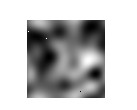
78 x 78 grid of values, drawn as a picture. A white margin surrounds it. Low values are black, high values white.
Ninth with the highest average: middle right. Ninth with the lowest average: top right. Lone odd cells: 3, 2 higher and 1 lower than their neighbours. Average level on the scale: 40%.
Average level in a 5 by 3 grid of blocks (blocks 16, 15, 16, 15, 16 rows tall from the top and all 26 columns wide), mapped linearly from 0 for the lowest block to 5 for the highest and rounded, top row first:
220
021
035
232
223
